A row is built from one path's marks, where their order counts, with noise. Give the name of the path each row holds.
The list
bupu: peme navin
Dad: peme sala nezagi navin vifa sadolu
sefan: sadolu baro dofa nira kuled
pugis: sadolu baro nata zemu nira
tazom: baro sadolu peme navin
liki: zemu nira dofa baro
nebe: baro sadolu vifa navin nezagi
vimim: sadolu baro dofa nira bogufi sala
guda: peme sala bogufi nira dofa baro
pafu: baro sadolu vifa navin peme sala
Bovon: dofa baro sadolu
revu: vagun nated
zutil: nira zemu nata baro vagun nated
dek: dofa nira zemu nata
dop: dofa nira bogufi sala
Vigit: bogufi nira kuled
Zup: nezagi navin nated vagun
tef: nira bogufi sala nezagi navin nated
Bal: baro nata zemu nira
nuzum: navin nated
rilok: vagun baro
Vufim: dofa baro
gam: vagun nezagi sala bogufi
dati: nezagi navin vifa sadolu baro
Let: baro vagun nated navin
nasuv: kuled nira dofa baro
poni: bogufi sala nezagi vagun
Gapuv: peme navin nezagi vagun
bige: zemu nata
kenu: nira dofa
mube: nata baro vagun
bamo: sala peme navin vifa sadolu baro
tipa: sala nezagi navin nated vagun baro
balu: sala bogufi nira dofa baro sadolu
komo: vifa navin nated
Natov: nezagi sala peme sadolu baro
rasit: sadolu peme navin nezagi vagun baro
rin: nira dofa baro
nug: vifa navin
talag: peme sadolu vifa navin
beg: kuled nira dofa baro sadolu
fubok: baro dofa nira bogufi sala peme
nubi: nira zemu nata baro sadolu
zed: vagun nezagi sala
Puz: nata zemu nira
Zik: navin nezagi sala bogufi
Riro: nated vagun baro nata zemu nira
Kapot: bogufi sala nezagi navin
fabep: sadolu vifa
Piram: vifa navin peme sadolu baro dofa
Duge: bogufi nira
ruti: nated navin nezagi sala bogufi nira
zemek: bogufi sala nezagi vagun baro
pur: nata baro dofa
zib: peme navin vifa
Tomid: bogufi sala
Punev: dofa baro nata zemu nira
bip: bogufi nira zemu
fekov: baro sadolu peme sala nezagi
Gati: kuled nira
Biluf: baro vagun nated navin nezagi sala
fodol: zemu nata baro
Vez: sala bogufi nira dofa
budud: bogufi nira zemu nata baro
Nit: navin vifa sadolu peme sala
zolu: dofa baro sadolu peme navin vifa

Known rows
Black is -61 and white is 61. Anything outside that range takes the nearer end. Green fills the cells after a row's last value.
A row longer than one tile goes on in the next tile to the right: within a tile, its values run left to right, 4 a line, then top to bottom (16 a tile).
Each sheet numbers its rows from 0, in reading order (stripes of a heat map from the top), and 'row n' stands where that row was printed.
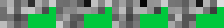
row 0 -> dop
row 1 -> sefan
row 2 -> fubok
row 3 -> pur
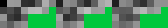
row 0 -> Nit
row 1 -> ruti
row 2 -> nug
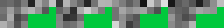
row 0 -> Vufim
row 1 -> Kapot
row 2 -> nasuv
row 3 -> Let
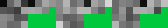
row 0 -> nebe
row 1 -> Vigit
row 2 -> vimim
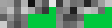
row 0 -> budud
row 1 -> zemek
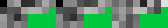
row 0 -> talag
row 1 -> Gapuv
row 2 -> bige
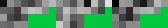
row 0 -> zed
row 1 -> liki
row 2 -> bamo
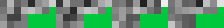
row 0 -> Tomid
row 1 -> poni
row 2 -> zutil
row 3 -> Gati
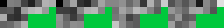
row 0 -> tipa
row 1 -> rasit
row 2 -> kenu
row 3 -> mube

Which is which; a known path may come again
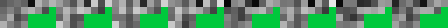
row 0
Bovon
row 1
dek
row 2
bip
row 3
liki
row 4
pafu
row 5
fodol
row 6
komo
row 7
zolu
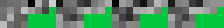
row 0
pugis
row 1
nuzum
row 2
bamo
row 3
fabep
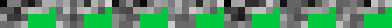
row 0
tipa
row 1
dop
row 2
nebe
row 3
Duge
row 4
Dad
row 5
Let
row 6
sefan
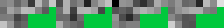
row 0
kenu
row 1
guda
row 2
zib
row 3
Gati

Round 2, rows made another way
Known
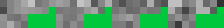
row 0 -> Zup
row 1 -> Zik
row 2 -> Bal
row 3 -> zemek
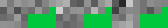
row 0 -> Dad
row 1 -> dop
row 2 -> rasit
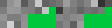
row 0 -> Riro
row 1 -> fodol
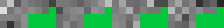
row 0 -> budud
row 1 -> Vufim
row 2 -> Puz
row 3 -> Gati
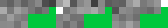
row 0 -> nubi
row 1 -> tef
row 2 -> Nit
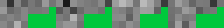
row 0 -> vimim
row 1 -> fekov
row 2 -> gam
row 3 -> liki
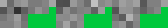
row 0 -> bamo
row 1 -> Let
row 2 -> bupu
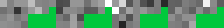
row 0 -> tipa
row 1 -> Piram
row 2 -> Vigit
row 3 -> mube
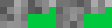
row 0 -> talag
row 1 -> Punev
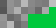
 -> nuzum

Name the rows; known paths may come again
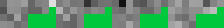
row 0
zib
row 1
nasuv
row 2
sefan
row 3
ruti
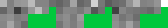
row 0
tipa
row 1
rilok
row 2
Nit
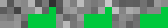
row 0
Natov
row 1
nuzum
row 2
rin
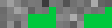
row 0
liki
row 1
Bal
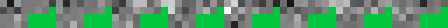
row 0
fekov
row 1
vimim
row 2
dati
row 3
balu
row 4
Vigit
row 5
pafu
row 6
dop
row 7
beg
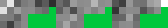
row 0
bip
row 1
Biluf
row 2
zolu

